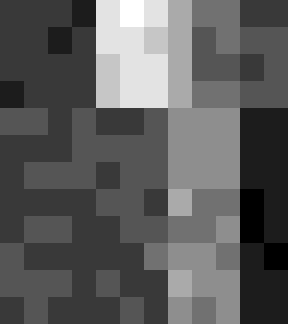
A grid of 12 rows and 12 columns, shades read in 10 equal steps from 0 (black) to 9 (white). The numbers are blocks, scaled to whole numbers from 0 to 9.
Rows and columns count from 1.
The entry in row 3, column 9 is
3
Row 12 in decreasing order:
5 5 4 3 3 2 2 2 2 2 1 1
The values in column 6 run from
2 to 9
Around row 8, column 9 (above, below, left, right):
5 4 6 4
